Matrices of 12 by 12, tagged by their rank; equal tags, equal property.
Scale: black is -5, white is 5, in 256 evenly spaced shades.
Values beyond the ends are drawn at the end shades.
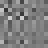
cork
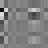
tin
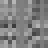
cork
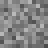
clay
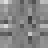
cork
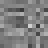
cork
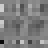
cork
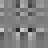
tin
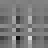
tin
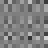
tin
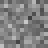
clay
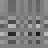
tin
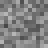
clay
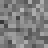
clay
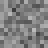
clay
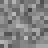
clay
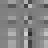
tin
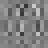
cork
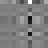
tin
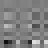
tin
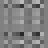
tin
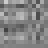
cork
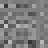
cork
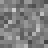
clay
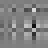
tin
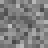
clay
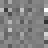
cork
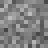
clay
